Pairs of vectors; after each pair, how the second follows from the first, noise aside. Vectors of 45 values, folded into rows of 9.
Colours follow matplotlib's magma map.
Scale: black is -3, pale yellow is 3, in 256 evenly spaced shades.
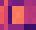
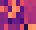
sign-scrambled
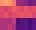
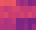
shrunk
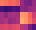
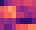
reversed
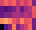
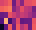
sign-scrambled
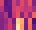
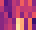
copied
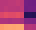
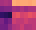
reversed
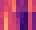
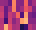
sign-scrambled
